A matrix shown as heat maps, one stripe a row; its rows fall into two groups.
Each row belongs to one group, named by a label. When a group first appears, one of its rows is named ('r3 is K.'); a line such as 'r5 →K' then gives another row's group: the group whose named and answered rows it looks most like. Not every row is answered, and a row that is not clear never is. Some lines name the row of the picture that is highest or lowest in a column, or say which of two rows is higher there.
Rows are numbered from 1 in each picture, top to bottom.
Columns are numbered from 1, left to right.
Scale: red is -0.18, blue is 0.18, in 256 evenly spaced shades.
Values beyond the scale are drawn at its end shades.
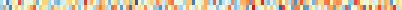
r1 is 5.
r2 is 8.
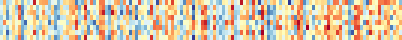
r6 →5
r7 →5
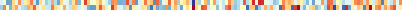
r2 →8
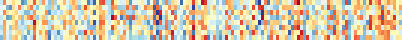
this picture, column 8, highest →1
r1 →8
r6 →8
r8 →5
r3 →5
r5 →5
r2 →8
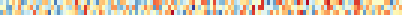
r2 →8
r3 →5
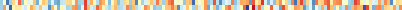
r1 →5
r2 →8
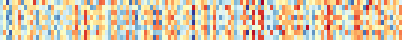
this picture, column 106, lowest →4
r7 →8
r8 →8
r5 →8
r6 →5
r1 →5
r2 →8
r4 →5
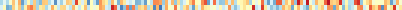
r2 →8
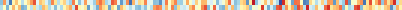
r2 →5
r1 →8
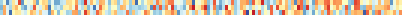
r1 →5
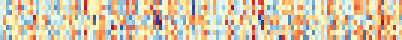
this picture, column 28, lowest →3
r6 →8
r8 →8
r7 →8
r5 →5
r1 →8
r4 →5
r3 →8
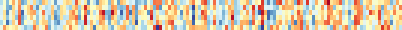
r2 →8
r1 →5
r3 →8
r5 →5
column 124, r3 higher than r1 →No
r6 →5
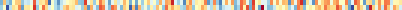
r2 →5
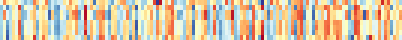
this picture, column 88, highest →1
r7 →5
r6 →5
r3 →8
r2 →5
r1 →5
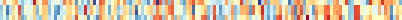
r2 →5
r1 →5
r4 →5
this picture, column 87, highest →1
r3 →5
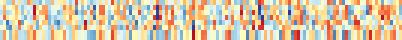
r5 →5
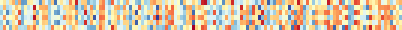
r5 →5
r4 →5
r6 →8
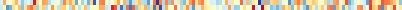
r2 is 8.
